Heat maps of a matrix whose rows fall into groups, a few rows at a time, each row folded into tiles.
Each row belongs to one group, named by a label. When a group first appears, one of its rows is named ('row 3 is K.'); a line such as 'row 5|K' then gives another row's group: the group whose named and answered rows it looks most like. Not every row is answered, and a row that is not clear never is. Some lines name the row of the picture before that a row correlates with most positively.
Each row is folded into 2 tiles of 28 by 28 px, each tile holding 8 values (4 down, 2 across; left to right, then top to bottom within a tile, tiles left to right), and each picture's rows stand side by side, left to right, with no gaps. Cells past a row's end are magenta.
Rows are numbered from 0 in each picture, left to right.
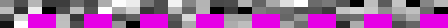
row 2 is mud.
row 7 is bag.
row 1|mud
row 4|mud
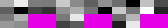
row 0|mud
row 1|bag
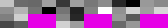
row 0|bag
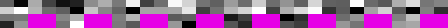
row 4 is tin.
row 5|tin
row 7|mud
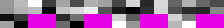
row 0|tin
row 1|tin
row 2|mud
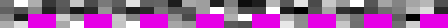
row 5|mud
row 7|tin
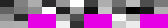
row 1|mud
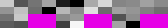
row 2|tin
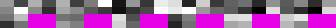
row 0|bag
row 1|bag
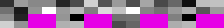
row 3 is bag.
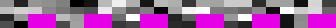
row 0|tin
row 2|bag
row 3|tin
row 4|bag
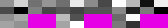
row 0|mud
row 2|bag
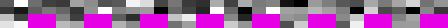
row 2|tin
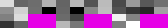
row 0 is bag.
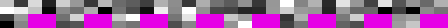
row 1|bag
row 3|bag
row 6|bag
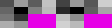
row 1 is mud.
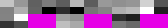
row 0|bag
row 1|mud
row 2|tin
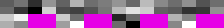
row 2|tin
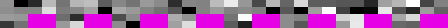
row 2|tin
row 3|mud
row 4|bag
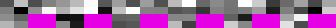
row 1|tin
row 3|mud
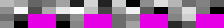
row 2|bag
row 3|bag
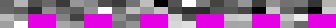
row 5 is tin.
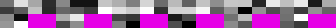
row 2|tin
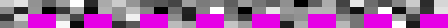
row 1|mud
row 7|mud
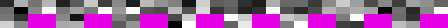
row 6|bag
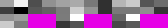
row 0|mud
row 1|bag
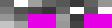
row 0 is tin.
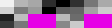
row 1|mud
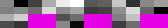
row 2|bag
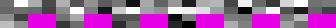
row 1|bag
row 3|tin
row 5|mud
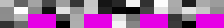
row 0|bag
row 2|mud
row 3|tin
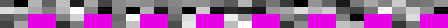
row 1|bag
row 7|bag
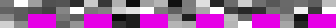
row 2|tin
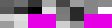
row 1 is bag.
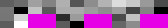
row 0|mud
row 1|tin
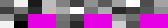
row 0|mud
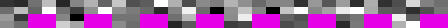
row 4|bag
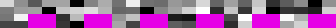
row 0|bag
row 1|tin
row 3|tin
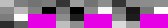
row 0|bag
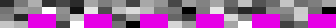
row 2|tin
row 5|bag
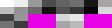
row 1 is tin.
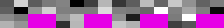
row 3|bag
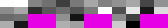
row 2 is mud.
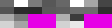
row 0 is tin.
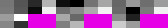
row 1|mud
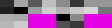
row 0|mud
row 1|tin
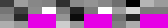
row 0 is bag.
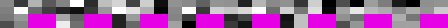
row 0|bag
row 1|mud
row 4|tin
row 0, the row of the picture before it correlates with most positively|2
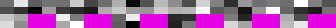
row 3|tin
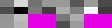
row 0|mud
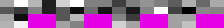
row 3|mud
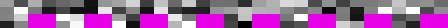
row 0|bag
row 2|mud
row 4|tin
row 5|bag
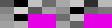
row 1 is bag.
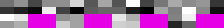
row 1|mud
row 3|bag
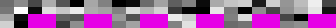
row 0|mud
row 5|tin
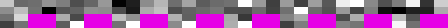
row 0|bag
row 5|bag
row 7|mud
